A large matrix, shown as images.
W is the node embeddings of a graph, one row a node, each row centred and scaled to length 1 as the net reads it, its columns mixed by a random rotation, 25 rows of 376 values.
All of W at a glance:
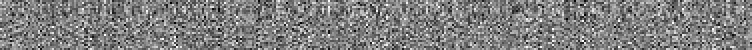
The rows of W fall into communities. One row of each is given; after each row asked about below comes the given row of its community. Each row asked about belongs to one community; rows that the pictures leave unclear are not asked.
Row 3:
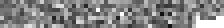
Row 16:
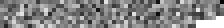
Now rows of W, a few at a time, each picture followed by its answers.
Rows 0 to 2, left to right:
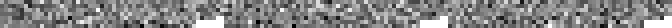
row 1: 3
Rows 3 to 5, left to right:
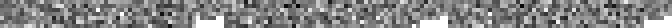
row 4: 3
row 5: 3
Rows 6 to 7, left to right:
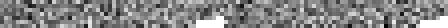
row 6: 3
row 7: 3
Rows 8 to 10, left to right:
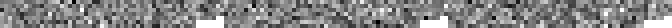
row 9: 3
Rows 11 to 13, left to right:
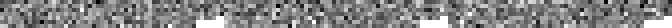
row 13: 16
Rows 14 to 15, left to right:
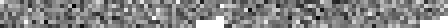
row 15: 16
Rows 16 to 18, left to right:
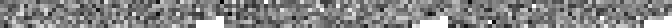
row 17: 3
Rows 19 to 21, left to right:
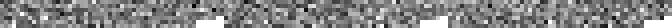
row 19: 16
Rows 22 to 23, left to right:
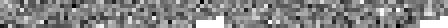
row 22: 16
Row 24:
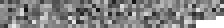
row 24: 16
